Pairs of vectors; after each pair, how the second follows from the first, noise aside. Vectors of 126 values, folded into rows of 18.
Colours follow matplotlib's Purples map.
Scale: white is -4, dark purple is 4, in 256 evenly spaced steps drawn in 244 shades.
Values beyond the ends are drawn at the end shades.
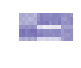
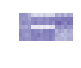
reversed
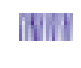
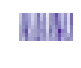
reversed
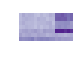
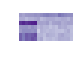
reversed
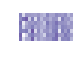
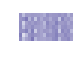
shrunk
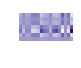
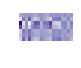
reversed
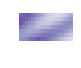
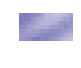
shrunk
